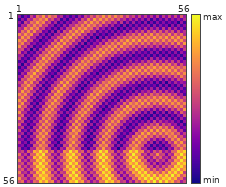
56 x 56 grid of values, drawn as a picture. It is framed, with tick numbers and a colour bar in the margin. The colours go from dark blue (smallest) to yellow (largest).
Ninth with the highest average: bottom right. Seam: horizontal, 80% of the way down, the bottom part higher. Mirror symmetry: none. Rings: centred on the bottom right.
